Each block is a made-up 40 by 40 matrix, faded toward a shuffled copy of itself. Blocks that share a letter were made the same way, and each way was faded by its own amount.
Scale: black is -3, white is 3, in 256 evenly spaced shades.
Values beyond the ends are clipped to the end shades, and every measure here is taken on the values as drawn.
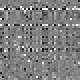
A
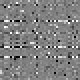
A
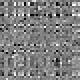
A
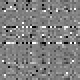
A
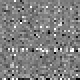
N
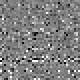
N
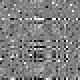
A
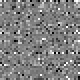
N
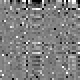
A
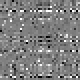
A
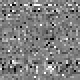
N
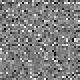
N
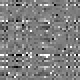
A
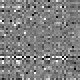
A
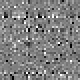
N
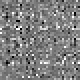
N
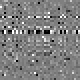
A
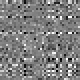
A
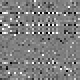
A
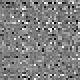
N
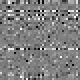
A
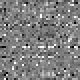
N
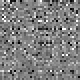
N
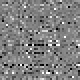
N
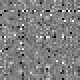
N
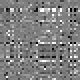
A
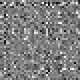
N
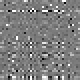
A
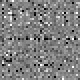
N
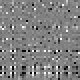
A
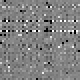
A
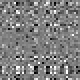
A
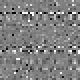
A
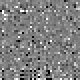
N
